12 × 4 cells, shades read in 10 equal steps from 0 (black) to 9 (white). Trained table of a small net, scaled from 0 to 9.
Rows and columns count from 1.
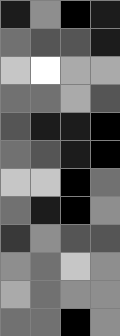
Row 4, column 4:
3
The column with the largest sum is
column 1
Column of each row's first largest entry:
2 1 2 3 1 1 1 4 2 3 1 4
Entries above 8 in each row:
0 0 1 0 0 0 0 0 0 0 0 0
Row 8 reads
4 1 0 5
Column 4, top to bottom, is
1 1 6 3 0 0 4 5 3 5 5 5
